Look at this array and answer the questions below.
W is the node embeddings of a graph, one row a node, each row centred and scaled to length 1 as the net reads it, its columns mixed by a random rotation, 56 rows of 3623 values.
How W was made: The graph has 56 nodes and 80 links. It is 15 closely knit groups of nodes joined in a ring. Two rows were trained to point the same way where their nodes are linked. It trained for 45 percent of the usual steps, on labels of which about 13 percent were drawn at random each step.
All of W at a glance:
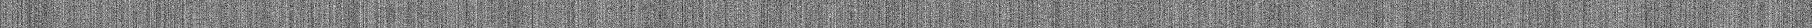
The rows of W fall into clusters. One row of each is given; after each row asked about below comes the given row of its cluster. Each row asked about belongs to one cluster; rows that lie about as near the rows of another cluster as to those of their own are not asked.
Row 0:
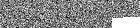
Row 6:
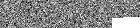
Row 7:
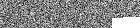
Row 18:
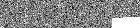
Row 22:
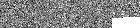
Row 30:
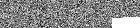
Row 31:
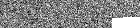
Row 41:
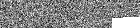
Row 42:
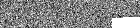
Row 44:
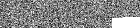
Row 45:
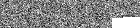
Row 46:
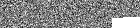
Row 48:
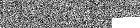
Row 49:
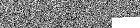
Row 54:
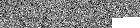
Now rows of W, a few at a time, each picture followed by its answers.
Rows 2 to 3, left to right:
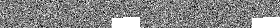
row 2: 30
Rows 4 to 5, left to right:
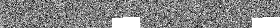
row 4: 18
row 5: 49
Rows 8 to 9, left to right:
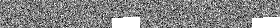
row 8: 6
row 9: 46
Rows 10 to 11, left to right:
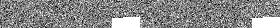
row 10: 41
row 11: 54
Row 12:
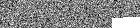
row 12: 41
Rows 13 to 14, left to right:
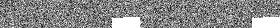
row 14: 46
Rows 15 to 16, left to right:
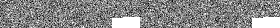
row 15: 44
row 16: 22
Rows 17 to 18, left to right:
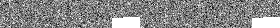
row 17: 45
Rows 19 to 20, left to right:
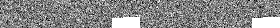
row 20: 41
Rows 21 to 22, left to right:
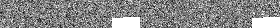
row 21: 0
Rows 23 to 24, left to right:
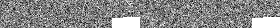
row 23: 31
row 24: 31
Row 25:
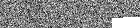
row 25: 6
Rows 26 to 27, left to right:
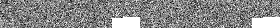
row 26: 54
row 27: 44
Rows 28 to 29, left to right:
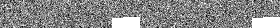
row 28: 46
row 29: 0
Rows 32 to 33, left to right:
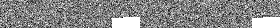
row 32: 22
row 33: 7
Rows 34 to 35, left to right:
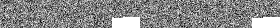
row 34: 46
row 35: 30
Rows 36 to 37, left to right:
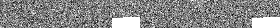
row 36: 48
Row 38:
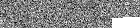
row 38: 54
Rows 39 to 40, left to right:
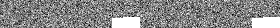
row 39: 31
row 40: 42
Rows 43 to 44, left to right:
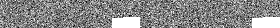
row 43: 7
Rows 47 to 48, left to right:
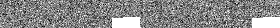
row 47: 54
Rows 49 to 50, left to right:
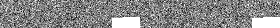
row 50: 45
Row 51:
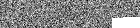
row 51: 41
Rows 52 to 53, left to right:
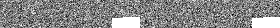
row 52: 48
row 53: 42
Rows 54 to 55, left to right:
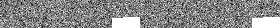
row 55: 45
